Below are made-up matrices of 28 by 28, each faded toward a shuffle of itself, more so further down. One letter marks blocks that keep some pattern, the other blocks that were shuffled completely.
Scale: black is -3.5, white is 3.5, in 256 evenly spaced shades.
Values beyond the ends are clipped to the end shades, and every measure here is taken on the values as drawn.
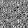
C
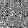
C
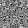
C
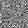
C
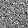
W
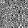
C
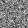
W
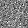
W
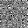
C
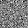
C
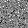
W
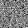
W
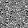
C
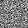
W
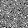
W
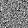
W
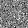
W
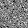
W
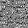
C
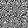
C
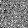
C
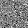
W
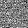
C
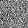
C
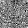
C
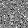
C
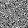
W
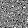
W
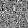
C
